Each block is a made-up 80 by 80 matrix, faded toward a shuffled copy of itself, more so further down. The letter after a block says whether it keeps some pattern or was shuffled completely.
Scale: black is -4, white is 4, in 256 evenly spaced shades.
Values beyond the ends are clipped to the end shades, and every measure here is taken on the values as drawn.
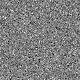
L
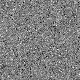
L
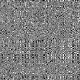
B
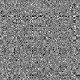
B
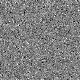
L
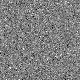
L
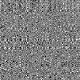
B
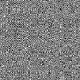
B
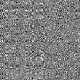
B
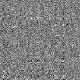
B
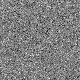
L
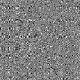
B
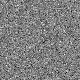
L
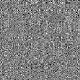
B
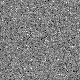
L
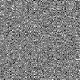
B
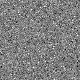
L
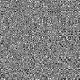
B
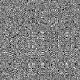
B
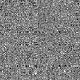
B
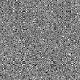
B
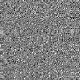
B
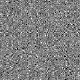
B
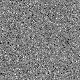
L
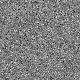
L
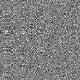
B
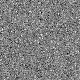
L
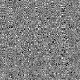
B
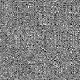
B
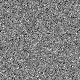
L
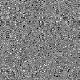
B
